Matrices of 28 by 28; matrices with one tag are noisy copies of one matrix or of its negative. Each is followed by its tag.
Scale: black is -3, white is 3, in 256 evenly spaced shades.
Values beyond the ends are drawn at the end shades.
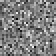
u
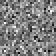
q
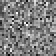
u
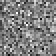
u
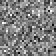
q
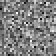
u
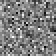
u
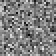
u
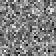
q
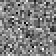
u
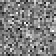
u
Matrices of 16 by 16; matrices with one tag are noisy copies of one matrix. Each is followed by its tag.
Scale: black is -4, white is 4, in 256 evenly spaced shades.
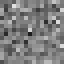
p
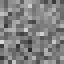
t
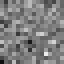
t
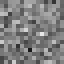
t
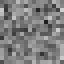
p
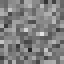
t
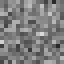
t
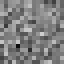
t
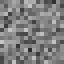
t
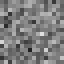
t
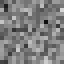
p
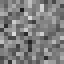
t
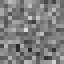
t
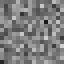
p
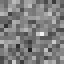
t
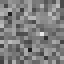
t
